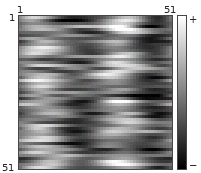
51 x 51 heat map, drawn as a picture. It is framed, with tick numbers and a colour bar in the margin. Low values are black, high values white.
Stripes: upright, repeating 2 times. Ninth with the lowest average: middle right. Grain: streaks across.
